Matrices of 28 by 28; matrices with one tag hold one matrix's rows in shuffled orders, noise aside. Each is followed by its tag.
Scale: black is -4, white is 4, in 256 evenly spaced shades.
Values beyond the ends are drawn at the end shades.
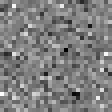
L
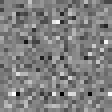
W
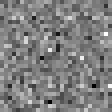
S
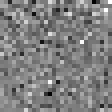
S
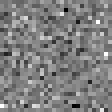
L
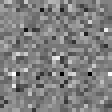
W
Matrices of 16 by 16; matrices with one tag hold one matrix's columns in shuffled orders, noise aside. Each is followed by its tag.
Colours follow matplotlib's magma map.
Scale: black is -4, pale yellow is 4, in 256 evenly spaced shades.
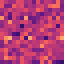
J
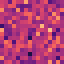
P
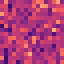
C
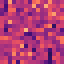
C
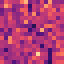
C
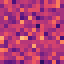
J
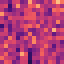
C
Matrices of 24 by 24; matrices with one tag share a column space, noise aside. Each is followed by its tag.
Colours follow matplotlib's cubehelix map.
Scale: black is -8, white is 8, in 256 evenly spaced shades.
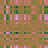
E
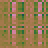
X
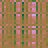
X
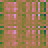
X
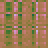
X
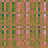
X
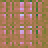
X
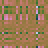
E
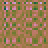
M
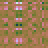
M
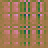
X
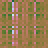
X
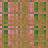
X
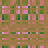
E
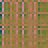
X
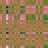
E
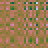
M
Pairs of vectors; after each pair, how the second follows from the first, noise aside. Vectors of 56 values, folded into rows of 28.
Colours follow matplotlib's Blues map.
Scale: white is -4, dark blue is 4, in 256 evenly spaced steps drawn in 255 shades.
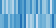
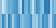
shuffled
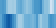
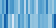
shuffled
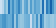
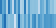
shuffled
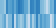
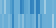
partly zeroed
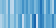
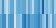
shuffled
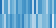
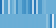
partly zeroed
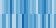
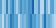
reversed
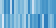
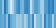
shuffled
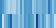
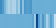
partly zeroed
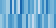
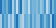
shuffled
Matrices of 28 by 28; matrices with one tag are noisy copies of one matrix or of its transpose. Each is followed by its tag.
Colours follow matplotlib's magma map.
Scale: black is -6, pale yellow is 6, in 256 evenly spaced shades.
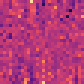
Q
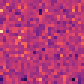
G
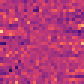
Q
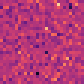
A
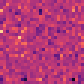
G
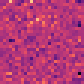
G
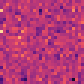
G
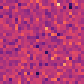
A
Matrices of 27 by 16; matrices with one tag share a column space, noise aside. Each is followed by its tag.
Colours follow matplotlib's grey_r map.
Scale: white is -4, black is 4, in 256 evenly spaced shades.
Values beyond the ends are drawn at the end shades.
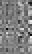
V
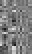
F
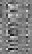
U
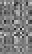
V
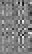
V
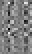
V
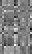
F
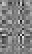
V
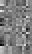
F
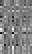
F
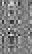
V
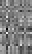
F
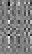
V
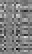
U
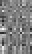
F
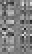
V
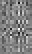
V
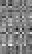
F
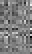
V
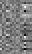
U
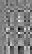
F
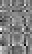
F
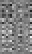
U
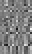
F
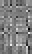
F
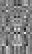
F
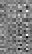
U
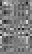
V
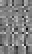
F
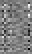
U
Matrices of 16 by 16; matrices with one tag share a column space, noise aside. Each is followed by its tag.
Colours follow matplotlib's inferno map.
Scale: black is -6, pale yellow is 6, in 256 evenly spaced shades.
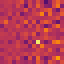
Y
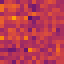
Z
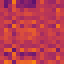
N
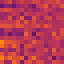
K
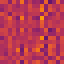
Z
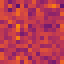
N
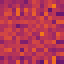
Y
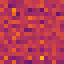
Y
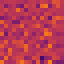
K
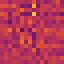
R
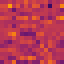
K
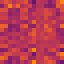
N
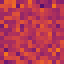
N
